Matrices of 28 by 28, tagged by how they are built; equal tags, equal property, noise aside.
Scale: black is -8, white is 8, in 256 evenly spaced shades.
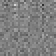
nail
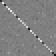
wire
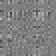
nail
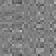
nail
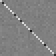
wire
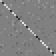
wire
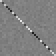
wire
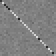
wire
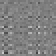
nail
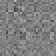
nail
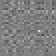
nail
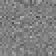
nail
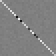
wire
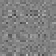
nail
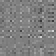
nail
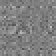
nail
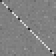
wire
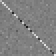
wire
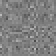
nail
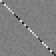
wire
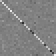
wire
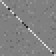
wire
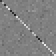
wire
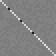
wire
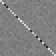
wire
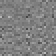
nail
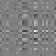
nail
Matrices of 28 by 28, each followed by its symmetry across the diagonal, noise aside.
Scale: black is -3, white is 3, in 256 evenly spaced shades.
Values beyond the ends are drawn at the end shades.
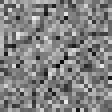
symmetric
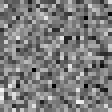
neither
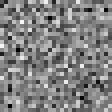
symmetric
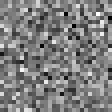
neither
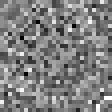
symmetric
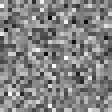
neither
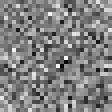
symmetric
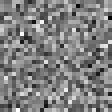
antisymmetric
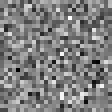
antisymmetric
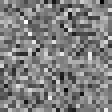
neither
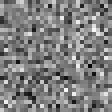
antisymmetric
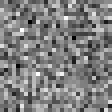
antisymmetric
